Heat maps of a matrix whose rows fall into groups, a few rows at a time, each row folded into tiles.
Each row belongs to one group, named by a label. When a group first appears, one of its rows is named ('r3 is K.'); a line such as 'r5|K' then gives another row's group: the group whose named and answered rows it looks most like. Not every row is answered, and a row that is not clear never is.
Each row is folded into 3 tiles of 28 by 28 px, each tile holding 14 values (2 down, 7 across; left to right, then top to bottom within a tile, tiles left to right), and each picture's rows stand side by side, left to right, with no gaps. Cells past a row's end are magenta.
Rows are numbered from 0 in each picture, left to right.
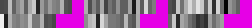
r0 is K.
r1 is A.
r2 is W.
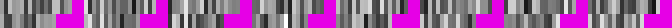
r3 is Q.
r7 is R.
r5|K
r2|W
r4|A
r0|R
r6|A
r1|A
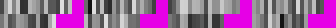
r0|A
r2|W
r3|A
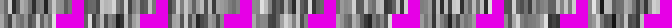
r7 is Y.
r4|A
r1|W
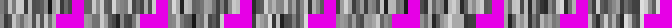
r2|Y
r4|Q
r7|R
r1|A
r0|R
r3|W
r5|K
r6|R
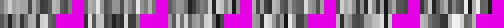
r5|Q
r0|Q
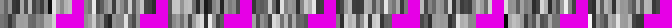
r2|Q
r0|R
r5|R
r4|K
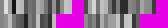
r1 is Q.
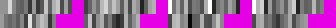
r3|Y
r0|Q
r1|W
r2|Y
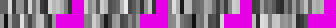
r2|Y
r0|K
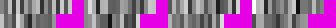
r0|A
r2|A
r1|Y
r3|Y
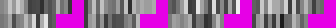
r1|W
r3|W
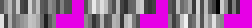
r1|Q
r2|R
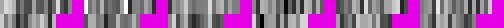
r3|R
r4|K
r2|W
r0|Q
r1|Y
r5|A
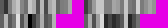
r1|W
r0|W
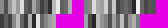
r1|R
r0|R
